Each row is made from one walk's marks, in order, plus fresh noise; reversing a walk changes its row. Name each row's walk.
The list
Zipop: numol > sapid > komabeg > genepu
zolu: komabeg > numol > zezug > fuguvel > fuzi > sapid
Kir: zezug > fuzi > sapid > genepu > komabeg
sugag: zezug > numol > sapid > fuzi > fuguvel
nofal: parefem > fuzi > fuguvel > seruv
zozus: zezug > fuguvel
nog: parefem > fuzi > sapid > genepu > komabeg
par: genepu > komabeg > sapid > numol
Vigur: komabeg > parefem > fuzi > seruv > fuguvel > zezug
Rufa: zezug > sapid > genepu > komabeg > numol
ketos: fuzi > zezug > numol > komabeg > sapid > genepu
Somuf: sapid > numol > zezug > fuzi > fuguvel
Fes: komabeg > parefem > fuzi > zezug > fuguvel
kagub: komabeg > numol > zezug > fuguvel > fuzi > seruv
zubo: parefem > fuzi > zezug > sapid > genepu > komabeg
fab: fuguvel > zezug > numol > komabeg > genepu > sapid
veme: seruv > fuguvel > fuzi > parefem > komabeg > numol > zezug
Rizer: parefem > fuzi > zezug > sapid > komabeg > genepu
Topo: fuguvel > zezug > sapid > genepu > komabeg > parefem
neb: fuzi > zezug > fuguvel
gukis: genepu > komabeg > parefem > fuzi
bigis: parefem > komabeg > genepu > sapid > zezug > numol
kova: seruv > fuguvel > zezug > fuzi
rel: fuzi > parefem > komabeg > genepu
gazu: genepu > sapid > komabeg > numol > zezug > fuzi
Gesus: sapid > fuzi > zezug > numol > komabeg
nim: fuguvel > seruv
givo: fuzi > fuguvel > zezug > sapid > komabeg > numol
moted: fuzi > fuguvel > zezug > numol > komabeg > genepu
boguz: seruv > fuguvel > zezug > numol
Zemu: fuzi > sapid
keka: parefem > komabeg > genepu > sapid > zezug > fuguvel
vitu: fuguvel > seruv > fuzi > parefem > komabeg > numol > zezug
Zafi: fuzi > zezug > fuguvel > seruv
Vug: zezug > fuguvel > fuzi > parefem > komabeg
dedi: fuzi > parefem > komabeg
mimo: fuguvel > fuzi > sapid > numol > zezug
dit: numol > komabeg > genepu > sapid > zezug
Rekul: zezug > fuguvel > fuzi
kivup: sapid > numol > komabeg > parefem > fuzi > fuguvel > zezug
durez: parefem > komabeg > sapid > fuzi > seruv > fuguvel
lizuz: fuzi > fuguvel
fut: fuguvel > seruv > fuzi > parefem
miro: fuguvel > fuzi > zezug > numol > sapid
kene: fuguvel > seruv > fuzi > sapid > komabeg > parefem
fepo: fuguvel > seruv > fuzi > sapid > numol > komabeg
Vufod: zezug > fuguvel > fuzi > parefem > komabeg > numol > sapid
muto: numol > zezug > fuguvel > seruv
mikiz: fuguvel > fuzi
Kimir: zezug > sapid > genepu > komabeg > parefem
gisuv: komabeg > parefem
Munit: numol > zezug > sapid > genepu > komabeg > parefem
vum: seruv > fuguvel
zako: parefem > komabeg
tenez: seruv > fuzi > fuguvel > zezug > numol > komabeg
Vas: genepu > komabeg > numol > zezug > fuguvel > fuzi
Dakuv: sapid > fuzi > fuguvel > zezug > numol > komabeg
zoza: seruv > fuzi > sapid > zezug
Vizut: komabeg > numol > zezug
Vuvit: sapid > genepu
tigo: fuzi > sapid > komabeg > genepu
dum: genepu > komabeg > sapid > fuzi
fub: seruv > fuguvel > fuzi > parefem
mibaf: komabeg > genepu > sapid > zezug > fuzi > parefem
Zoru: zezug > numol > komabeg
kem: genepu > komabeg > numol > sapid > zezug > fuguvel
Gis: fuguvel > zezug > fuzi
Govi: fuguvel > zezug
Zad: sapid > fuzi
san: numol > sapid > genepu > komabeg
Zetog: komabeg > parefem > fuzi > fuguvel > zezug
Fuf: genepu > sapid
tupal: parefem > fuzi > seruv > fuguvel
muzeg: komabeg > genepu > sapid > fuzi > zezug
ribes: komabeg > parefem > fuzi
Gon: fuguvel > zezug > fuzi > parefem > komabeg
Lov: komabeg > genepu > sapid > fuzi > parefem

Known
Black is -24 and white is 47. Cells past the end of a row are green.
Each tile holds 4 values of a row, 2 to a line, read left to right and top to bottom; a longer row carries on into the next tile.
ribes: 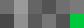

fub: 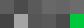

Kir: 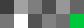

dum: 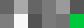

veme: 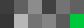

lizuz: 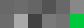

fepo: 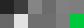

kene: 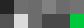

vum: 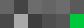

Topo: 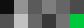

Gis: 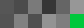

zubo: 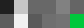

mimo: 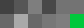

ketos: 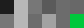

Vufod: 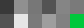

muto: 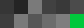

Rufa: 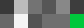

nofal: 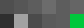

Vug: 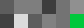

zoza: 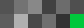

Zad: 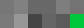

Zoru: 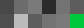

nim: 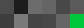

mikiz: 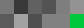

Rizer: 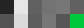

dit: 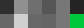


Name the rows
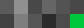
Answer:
gisuv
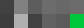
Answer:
tupal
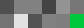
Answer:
sugag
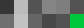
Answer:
Lov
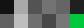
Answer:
Munit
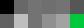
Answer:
fab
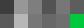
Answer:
kivup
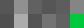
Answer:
dedi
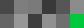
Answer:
neb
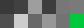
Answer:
tenez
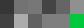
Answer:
Gon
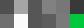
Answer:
par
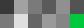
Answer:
gazu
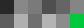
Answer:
moted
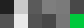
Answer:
keka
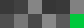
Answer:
Zafi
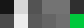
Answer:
bigis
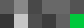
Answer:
zako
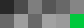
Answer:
miro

